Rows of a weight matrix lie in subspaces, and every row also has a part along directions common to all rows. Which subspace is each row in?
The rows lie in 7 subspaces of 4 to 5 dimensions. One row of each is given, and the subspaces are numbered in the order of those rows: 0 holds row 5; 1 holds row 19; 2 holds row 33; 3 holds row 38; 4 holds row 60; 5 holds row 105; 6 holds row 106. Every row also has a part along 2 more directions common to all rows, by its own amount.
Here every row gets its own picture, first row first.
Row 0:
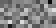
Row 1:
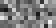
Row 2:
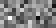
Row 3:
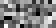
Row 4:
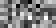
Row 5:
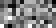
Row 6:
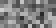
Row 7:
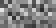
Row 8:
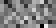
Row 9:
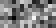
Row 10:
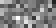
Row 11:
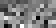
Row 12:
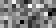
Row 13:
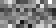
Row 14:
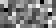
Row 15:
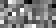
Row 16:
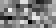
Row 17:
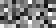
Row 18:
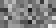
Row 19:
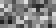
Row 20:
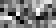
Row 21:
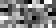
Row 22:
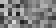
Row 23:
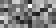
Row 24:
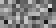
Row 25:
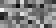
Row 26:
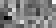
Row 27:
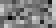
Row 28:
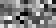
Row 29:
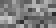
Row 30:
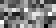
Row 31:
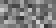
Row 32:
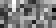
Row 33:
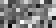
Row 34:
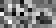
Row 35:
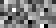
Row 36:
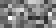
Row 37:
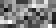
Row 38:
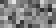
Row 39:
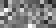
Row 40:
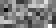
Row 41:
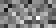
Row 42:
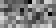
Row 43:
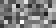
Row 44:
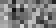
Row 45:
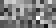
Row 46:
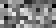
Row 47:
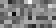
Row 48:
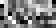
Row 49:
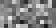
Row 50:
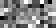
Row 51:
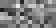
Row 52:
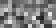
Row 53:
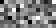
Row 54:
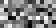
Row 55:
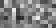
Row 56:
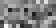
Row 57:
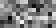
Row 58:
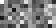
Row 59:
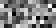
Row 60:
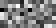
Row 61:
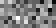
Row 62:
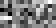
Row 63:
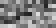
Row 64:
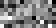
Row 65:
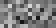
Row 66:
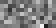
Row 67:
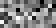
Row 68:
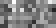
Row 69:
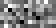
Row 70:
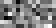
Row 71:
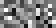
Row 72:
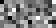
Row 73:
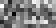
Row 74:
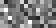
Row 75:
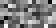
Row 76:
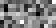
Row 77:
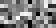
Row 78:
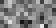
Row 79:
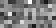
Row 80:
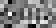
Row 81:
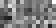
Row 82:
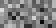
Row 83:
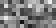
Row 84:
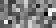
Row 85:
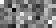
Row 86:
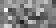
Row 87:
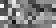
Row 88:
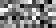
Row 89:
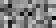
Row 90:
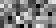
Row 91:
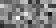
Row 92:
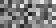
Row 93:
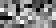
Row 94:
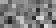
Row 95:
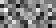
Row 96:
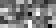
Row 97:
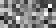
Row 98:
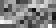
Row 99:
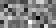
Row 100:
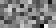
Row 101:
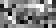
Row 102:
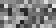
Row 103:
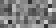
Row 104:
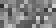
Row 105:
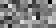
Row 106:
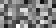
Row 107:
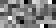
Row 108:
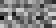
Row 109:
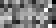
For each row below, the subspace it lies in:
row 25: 4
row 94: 4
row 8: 5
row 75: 5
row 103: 2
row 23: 2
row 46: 6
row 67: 2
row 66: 4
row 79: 6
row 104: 6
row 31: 4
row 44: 0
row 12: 2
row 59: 6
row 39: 6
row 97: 2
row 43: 2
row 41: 5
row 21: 3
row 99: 5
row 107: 4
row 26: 0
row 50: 6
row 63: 1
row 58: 3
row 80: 6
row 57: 1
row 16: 5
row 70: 1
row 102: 6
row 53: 3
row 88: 0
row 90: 1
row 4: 3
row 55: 3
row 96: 1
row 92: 2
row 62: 2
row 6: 4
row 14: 3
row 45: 3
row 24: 2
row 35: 5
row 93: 2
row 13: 1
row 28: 1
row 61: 2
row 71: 3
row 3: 5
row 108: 4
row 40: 1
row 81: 0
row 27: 0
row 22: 3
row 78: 4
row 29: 1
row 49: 6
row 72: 3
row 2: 6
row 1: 5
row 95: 3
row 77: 1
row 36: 0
